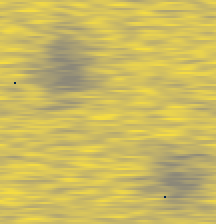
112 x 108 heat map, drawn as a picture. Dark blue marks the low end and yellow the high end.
Average level on the scale: 80%. Lone odd cells: 2, each lower than its neighbours. Dips: two. Mirror symmetry: none.
